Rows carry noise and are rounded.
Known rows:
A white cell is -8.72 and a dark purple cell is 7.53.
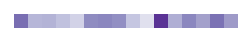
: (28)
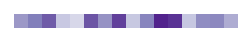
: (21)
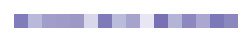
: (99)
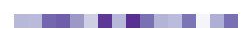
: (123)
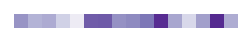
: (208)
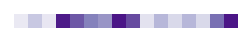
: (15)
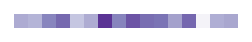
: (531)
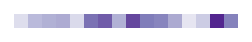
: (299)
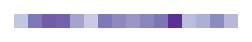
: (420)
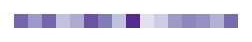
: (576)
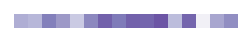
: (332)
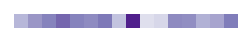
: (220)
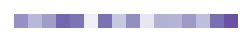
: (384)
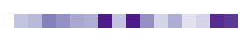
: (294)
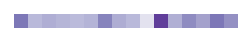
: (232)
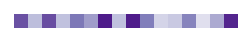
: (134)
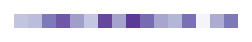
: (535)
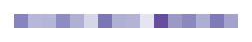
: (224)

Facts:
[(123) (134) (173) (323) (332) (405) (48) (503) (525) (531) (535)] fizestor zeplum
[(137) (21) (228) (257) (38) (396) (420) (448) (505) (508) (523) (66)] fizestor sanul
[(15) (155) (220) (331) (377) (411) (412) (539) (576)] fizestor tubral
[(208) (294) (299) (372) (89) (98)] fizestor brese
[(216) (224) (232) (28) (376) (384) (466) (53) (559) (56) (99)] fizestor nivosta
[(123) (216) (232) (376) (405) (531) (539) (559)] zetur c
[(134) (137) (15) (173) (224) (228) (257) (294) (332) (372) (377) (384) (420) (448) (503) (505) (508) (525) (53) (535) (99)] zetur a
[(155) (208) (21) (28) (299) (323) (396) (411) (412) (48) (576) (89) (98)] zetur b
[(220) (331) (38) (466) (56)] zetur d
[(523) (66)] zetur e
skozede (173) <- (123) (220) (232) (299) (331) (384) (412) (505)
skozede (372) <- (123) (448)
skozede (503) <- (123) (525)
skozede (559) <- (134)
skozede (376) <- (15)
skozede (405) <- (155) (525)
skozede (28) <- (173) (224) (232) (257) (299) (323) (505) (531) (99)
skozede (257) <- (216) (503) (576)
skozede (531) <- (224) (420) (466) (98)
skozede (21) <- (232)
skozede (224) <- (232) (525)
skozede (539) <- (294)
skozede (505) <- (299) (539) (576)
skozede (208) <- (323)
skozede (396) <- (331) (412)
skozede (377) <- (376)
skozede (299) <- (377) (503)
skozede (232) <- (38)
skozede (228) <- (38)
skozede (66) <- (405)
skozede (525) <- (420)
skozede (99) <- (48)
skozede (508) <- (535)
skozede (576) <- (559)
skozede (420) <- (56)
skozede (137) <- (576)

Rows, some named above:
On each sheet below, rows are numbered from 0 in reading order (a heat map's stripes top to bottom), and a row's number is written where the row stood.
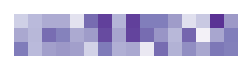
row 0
(89)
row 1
(323)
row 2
(99)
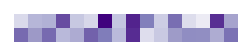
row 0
(98)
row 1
(576)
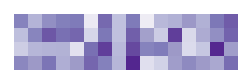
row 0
(216)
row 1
(448)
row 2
(89)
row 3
(539)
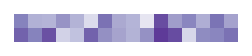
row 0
(224)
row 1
(137)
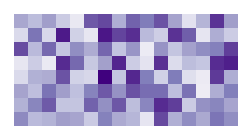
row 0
(372)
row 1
(155)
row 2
(559)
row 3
(376)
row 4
(98)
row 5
(173)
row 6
(508)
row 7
(53)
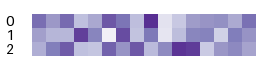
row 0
(576)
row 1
(466)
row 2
(508)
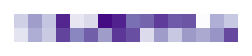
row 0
(405)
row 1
(377)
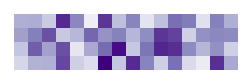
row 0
(56)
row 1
(396)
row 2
(66)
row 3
(98)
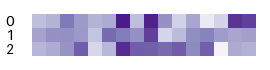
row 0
(294)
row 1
(411)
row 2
(525)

